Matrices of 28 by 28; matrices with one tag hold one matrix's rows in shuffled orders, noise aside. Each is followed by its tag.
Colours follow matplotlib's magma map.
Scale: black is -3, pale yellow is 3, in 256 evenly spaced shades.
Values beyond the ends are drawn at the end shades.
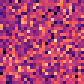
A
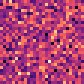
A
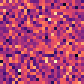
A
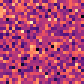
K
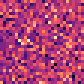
A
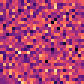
A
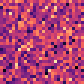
A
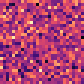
K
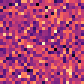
A
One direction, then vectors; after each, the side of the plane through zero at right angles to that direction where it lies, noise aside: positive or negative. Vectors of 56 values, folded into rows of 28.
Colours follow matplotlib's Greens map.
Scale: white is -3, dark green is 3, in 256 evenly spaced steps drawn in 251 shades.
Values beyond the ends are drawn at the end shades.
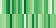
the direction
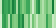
positive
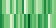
negative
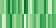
positive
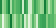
positive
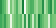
negative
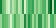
negative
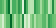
positive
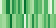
positive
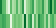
negative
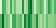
negative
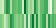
positive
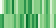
positive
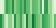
positive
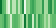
negative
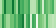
positive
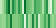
positive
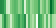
negative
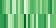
negative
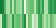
negative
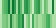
positive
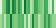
positive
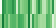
positive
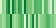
positive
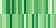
positive
